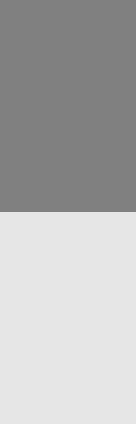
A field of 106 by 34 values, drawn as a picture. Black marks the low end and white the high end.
The table splits into 2 rows of 1 panel. Panel 1,1: middling, flat. Panel 2,1: very high, flat.
